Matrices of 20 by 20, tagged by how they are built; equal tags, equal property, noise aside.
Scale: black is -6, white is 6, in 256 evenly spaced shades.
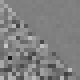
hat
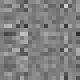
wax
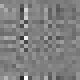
wax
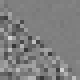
hat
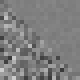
hat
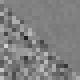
hat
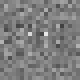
wax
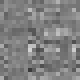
wax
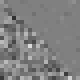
hat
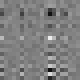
wax
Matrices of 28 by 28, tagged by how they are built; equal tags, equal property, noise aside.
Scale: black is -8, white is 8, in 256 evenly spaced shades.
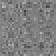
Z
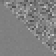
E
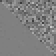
E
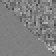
E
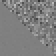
E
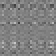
Z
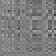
Z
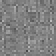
Z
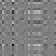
Z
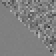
E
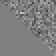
E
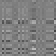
Z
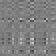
Z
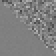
E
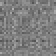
Z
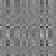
Z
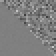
E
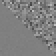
E
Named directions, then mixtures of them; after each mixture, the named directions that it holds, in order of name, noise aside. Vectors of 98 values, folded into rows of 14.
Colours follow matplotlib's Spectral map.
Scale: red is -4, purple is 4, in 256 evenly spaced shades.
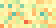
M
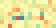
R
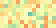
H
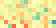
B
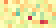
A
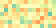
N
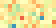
B, H, R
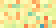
H, N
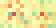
M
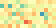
M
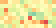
A, B, H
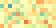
M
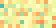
M, N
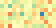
M, R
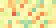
B, H, M
